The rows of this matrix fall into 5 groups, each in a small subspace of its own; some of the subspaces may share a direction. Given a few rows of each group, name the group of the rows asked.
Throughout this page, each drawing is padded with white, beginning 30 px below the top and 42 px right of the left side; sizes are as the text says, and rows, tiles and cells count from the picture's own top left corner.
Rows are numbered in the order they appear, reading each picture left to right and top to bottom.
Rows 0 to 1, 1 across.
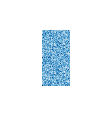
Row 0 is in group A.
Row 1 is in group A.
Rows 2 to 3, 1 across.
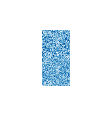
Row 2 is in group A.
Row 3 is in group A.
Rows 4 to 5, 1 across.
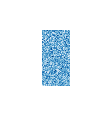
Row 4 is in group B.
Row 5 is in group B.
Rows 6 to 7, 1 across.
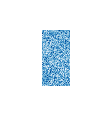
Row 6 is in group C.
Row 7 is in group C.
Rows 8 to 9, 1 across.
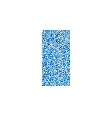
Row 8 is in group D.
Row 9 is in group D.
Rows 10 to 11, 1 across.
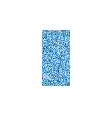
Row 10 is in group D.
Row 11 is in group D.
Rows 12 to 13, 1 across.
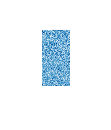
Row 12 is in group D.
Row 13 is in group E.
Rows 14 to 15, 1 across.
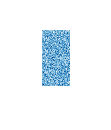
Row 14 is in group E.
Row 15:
D
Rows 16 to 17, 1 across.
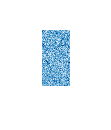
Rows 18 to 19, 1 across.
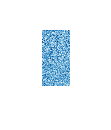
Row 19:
A
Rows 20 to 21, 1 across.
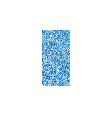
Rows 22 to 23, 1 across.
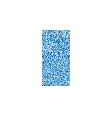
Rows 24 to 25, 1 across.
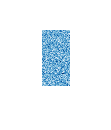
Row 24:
E
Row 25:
A
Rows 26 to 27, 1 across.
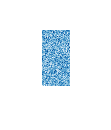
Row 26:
E
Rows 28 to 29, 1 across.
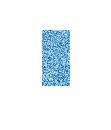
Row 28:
A
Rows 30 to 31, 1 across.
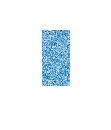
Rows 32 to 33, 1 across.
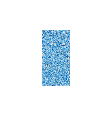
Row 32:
A
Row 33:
E
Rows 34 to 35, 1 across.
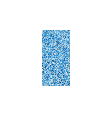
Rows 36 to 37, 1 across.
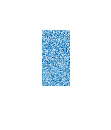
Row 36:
E
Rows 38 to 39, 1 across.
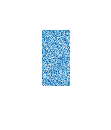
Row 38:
E
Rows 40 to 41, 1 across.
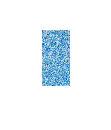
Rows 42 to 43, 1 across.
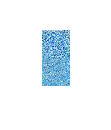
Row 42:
B
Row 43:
D
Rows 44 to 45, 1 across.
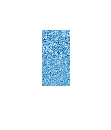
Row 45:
D
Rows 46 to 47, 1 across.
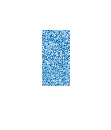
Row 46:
D
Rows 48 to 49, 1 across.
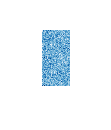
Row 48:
D
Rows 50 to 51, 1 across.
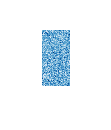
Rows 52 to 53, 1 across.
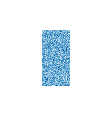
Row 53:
E
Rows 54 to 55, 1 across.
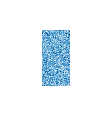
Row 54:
C
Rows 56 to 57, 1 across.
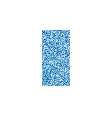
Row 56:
D
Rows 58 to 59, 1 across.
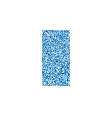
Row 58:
C
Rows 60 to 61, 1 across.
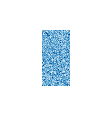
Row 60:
C
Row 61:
A
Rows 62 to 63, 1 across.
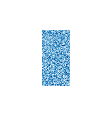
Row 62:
A
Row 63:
B
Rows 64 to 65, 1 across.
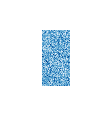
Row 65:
C
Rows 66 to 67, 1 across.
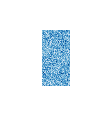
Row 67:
A
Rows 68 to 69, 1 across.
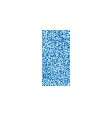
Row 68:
D
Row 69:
D
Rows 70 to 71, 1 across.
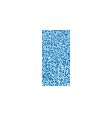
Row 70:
A
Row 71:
D
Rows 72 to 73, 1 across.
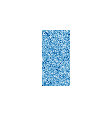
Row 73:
A
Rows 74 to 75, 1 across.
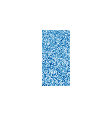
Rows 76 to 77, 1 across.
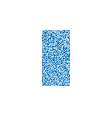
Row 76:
B
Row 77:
E
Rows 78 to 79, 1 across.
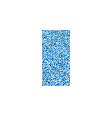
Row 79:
C
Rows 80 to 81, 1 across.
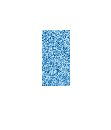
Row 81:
B
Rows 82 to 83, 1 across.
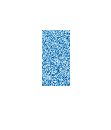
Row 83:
D
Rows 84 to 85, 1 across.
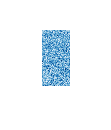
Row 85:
C
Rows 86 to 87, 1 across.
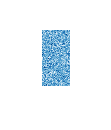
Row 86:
A
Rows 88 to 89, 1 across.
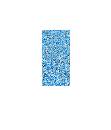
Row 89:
D
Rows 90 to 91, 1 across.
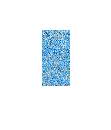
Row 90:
C
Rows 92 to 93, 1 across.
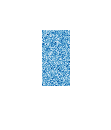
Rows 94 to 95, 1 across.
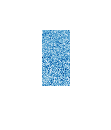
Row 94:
A
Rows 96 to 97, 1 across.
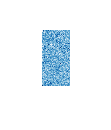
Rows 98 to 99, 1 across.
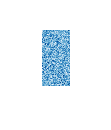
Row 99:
B
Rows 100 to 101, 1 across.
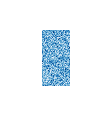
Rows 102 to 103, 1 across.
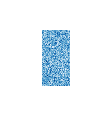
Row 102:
D
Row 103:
C
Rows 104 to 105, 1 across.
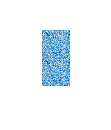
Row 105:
C
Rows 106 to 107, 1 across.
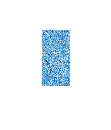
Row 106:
C
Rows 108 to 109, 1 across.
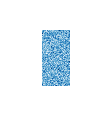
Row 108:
C
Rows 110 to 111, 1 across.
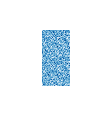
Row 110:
E
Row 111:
E
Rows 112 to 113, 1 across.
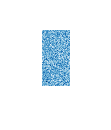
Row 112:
D
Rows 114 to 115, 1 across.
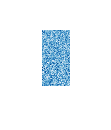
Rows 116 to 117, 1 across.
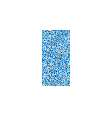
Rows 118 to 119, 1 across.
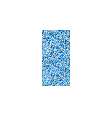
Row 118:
C
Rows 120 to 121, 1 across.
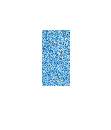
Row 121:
E
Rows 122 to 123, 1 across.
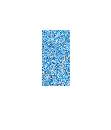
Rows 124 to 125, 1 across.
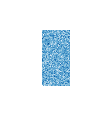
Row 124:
A
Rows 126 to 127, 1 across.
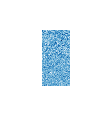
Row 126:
A
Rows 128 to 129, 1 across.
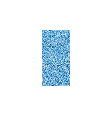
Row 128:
D
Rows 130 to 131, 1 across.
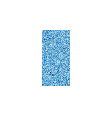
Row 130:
D
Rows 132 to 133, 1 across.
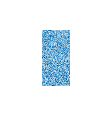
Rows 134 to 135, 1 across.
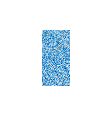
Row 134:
B
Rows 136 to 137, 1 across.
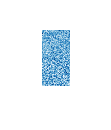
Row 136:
C
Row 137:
B
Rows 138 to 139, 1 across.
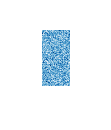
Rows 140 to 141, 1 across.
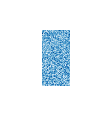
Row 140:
C
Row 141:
B
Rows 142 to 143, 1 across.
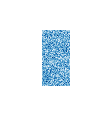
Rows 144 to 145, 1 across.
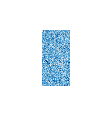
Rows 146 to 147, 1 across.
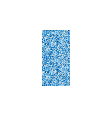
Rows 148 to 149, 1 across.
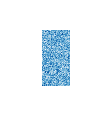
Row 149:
B
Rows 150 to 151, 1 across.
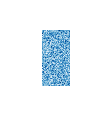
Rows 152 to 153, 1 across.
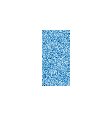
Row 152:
E
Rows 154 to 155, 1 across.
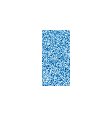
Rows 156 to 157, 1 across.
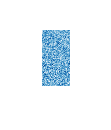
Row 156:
B
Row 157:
D
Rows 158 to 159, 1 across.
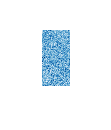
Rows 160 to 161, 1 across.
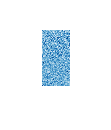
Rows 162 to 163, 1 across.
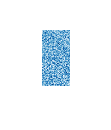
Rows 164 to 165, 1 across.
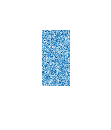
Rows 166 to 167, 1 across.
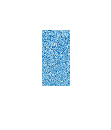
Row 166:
D
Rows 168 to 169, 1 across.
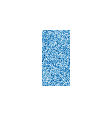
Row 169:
C
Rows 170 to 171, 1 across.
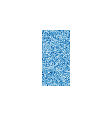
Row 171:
D
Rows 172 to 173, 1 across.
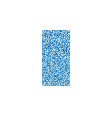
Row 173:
D
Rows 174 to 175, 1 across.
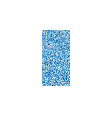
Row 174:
D
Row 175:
E
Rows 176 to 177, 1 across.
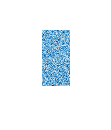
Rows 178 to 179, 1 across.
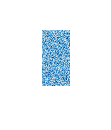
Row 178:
E
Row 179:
E
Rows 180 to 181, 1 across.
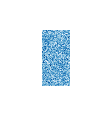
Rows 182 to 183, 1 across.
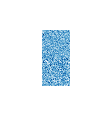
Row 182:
A
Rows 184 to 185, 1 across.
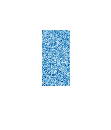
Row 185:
D
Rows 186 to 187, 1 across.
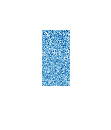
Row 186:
C
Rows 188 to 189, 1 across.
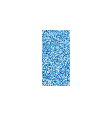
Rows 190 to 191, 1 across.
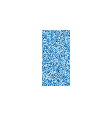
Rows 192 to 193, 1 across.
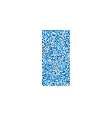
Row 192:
B
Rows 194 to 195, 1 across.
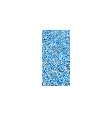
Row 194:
D
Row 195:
E
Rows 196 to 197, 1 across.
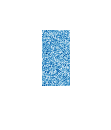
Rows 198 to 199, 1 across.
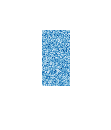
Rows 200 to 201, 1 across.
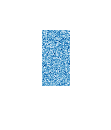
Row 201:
D
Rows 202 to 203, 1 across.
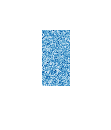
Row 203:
B
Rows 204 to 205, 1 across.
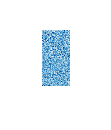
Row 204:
B
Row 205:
A
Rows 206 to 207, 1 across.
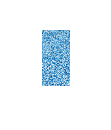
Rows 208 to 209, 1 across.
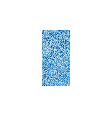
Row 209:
A
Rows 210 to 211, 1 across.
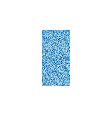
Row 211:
E
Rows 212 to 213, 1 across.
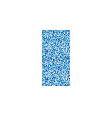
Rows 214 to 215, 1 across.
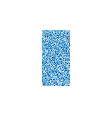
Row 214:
E
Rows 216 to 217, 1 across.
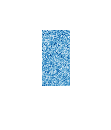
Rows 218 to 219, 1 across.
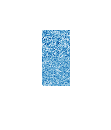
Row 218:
D
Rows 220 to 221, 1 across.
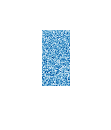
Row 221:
D
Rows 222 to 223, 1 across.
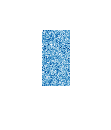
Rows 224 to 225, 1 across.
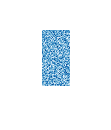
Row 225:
B
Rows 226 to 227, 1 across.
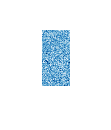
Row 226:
C
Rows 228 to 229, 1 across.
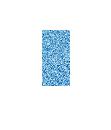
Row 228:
A
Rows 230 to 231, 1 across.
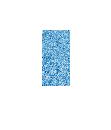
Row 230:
A
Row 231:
B
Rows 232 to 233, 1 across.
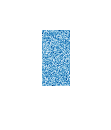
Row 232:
C
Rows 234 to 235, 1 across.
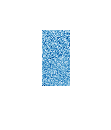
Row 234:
E
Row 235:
A
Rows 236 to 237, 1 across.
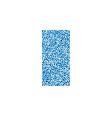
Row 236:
A
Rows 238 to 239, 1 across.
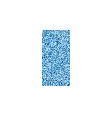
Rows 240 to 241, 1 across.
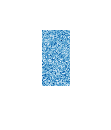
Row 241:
A
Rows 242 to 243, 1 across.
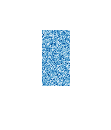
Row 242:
A
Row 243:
E
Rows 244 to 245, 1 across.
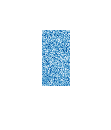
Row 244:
E
